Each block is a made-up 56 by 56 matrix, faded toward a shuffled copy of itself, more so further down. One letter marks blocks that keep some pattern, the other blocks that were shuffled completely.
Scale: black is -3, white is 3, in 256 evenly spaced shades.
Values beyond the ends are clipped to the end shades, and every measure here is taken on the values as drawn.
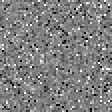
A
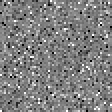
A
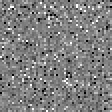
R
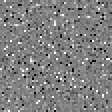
A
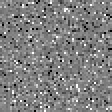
A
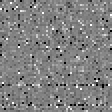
R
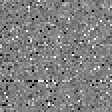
R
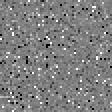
A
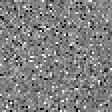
R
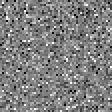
A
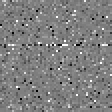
R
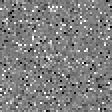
A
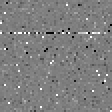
R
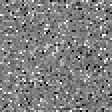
R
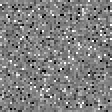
A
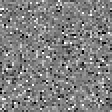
A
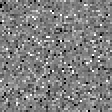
R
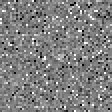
A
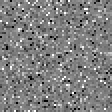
A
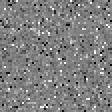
A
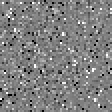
R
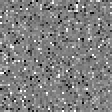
A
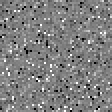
A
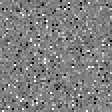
A
